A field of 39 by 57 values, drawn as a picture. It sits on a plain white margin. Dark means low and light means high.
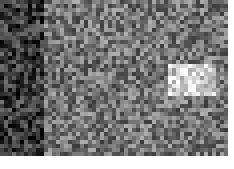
Stripes: none. Seam: vertical, 20% of the way across, the right part higher. Average level on the scale: 40%. Odd patch: higher, in the middle right. Ninth with the highest average: middle right.
